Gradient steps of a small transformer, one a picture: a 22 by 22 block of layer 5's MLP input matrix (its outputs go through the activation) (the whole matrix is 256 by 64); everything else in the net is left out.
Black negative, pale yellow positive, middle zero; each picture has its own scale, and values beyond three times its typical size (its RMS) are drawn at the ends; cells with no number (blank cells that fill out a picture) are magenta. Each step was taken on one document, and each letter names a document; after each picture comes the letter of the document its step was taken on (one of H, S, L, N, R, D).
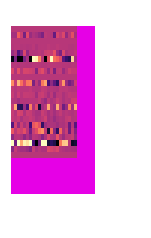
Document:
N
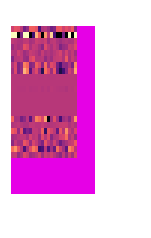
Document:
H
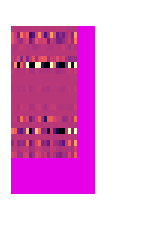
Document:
H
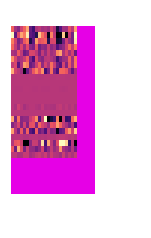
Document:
H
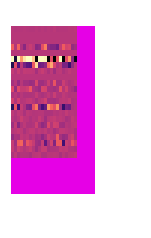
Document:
N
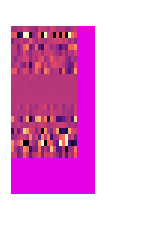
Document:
H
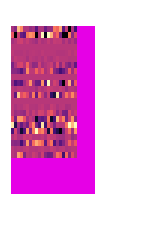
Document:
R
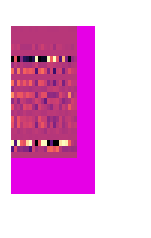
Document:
N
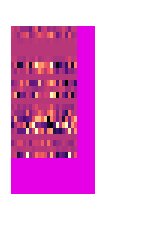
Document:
R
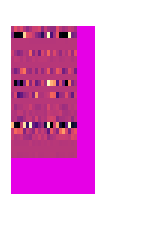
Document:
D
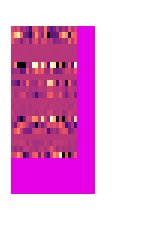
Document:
R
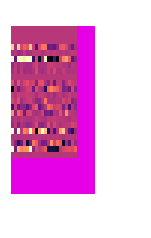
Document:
N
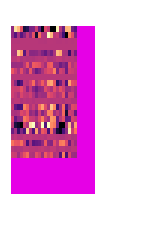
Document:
R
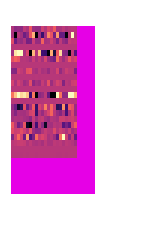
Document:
D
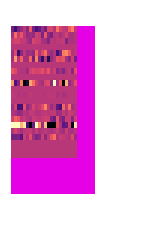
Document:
D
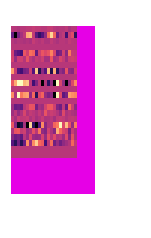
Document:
D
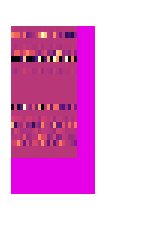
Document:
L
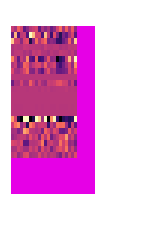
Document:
H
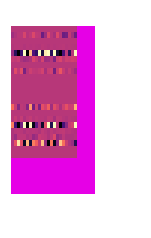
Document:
L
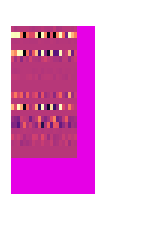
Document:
L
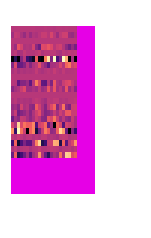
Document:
N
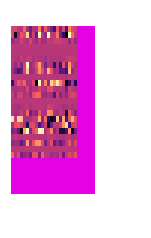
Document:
R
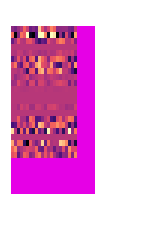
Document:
H
